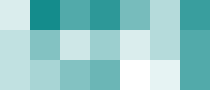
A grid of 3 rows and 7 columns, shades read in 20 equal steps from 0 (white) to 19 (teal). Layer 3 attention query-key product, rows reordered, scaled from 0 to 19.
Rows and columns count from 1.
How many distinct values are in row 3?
7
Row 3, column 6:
2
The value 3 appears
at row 1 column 1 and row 2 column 5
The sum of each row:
86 50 50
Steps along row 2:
up down up down up up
